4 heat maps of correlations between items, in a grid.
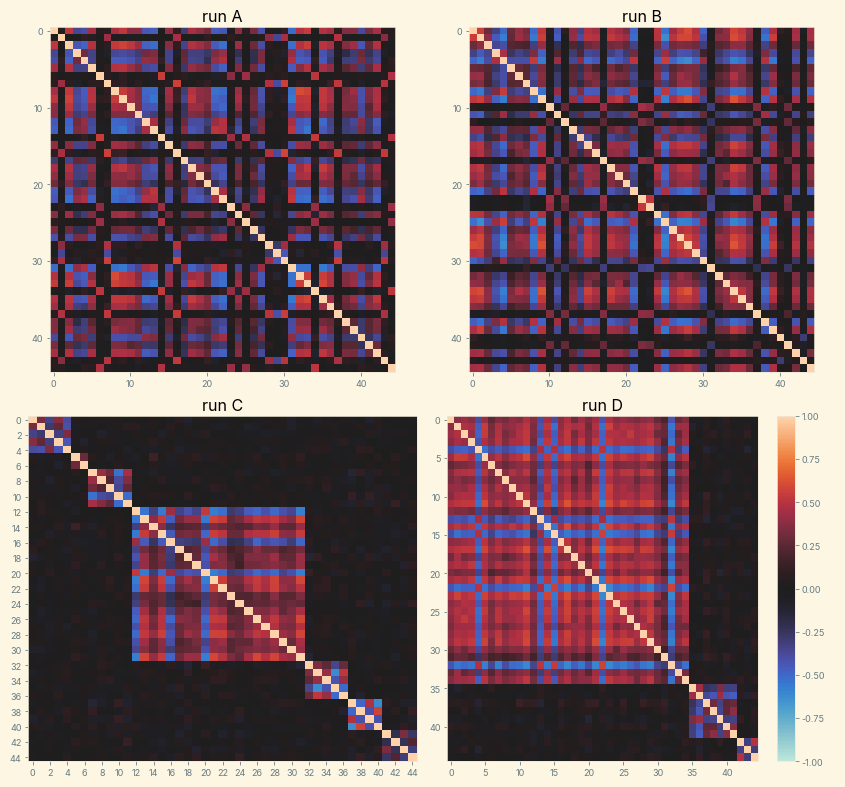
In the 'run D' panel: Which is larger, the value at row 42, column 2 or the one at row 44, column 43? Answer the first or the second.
the first
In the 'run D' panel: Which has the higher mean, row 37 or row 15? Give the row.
37
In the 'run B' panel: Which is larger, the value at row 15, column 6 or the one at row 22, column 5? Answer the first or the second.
the first
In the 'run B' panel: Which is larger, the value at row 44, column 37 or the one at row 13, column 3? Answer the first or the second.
the first
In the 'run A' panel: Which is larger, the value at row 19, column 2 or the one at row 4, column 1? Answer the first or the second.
the first
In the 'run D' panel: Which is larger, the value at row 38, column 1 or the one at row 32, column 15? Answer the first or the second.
the second
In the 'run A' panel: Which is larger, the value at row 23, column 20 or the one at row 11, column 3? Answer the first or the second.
the first
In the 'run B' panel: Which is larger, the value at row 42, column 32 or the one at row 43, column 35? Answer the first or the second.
the first
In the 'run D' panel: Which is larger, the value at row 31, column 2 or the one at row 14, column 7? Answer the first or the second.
the second
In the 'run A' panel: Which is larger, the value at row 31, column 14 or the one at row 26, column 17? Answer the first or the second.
the first
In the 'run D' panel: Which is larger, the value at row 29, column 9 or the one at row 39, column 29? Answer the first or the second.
the first
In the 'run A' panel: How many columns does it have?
45
